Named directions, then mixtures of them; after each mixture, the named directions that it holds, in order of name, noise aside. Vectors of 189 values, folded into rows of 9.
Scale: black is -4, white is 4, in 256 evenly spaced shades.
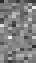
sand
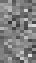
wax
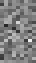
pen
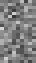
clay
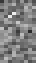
clay, pen, sand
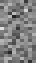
clay, wax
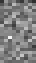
pen, sand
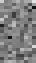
sand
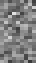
clay, pen, sand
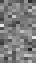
clay, sand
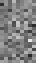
pen, wax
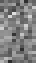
clay, sand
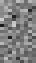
clay, sand, wax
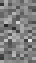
pen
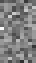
clay, sand, wax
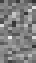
sand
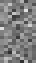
clay, wax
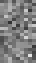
wax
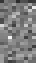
sand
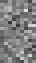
wax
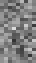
clay, pen, wax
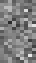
wax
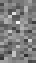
clay, pen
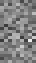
clay, pen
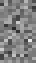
pen
